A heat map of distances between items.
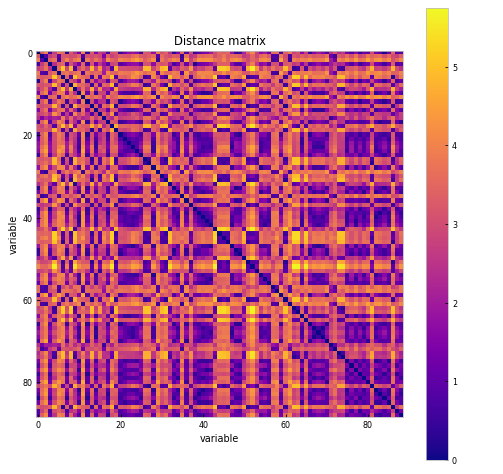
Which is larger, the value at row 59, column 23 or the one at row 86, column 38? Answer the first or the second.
the second
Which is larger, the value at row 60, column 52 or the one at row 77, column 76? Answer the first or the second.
the second
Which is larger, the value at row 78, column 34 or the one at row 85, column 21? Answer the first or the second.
the first
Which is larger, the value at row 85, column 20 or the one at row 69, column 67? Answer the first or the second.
the first
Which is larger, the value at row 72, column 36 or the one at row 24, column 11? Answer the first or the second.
the second
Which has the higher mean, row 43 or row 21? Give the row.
43
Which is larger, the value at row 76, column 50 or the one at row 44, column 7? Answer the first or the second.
the second
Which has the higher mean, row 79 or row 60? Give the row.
60
